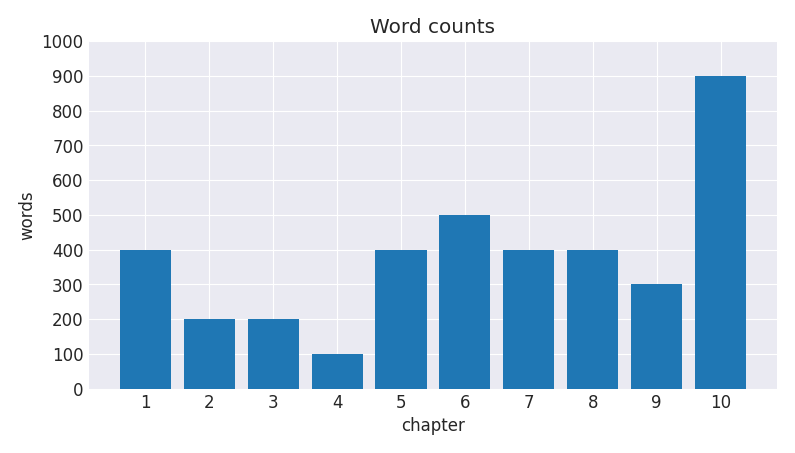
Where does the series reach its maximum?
10
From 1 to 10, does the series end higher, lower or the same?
higher
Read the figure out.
Title: Word counts
x-axis: chapter, ticks 1 2 3 4 5 6 7 8 9 10
y-axis: words, ticks 0 100 200 300 400 500 600 700 800 900 1000
Values:
400 200 200 100 400 500 400 400 300 900
